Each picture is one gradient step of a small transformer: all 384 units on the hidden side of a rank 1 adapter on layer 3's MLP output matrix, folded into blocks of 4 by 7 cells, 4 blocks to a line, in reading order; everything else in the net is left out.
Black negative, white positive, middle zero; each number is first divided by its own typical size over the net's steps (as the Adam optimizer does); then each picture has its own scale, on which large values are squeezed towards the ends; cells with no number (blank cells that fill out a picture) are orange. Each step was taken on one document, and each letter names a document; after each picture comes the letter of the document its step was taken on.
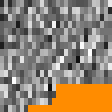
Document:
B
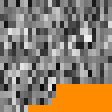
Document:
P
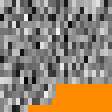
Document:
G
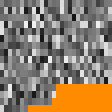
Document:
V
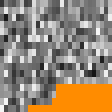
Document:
V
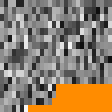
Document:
P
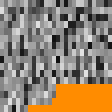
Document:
G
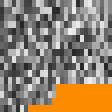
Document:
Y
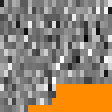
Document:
B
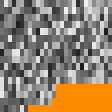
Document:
Y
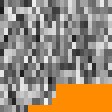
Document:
V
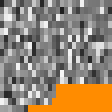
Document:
V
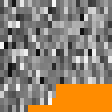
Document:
P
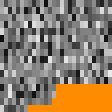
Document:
V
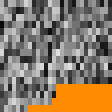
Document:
V
